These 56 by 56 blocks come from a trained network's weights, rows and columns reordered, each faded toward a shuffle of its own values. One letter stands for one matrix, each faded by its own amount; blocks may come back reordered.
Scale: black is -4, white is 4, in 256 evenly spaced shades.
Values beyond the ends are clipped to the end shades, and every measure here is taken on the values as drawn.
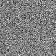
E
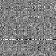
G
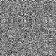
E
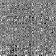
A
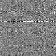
G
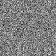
E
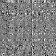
A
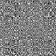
G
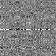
G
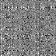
A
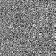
E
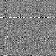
G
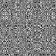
G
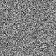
E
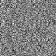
E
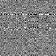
G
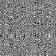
A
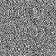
E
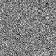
E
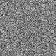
E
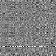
G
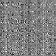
A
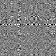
G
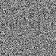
E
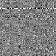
G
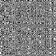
A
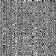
A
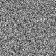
E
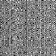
A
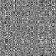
G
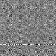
G
